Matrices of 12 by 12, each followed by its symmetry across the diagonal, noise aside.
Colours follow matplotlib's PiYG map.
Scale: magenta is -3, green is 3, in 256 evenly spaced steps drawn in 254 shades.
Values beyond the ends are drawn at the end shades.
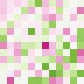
symmetric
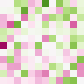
antisymmetric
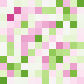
symmetric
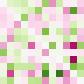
antisymmetric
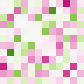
symmetric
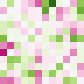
antisymmetric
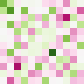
symmetric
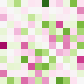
antisymmetric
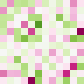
symmetric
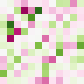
antisymmetric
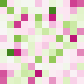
symmetric
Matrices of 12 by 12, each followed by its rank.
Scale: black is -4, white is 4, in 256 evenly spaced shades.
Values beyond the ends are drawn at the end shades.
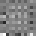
two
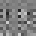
two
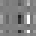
one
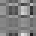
one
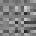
two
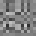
two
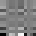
one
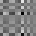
one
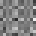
two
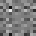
two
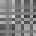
one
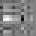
two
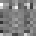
two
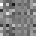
two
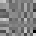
two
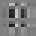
one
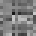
two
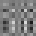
one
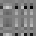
one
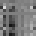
two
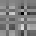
one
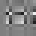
one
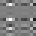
one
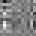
two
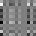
one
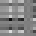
one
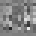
two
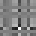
one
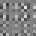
two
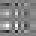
one
